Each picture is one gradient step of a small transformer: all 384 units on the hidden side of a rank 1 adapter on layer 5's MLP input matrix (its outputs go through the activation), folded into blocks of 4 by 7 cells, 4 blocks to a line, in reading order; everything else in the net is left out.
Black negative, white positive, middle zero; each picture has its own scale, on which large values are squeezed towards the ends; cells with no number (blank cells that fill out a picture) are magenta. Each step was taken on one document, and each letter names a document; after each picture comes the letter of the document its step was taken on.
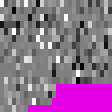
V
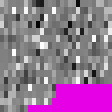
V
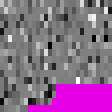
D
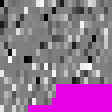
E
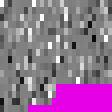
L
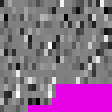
D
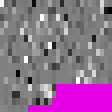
D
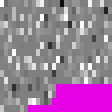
L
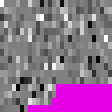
L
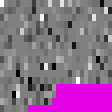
D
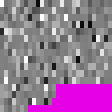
V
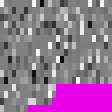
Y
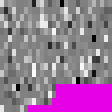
Y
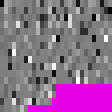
E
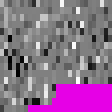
D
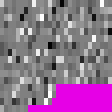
L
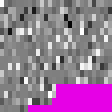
L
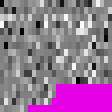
V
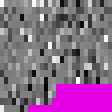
L
